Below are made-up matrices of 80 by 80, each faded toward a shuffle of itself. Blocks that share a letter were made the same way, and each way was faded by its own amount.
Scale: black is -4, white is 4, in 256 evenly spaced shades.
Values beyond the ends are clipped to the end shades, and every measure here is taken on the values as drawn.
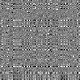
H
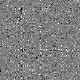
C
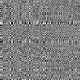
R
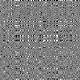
H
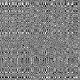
H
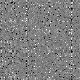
C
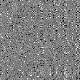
C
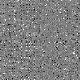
C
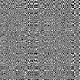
H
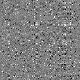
C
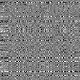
H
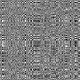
R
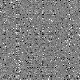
C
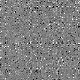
C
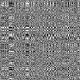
R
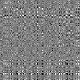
H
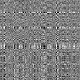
R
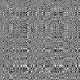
H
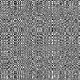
R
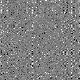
C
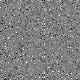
C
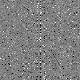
C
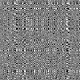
H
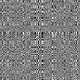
R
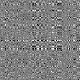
H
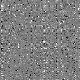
C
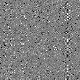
C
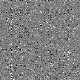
C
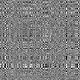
R
